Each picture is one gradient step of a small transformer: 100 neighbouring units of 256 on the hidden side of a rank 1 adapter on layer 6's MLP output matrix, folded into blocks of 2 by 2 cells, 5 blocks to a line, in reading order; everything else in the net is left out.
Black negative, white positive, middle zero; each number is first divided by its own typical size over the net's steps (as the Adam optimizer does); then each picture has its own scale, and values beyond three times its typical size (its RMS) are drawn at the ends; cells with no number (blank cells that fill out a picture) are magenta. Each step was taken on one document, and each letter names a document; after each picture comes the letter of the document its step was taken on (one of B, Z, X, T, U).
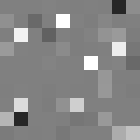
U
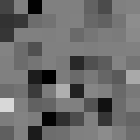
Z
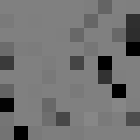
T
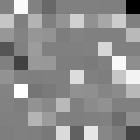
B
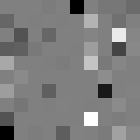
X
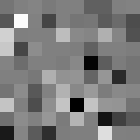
Z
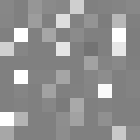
U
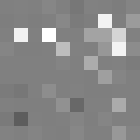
U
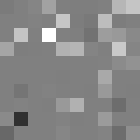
U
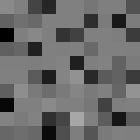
Z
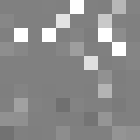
U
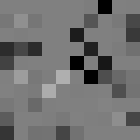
T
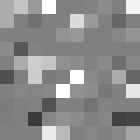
B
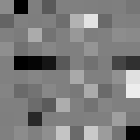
B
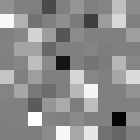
B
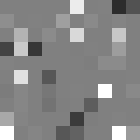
X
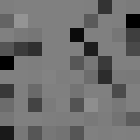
T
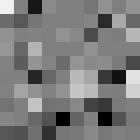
Z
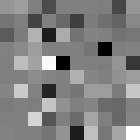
B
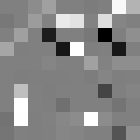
U
